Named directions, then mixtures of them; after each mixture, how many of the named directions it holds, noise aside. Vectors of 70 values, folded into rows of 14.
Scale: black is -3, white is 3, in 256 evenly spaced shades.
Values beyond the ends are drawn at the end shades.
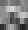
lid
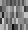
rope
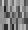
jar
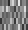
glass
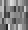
three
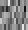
one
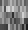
three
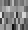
three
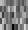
two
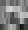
one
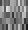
three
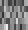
two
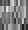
two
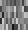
one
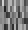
one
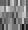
two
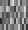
one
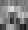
one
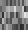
two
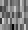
two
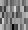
two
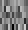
three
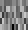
three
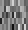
three
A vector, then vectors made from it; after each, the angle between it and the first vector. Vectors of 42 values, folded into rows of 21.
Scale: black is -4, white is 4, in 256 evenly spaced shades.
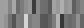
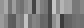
nearly parallel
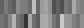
nearly opposite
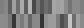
partly aligned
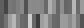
partly opposed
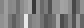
nearly parallel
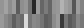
nearly parallel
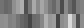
partly opposed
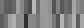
nearly opposite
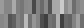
nearly parallel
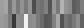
nearly parallel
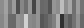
nearly parallel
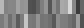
partly aligned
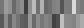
partly opposed
